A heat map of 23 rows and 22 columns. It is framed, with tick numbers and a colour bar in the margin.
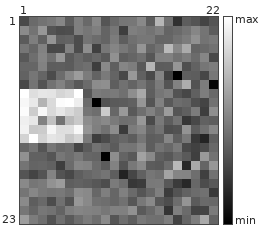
In the middle left lies a patch that is higher than the rest. The ninth with the highest average is the middle left. No regular stripes run through it. Most values sit low, with a long tail of high ones.
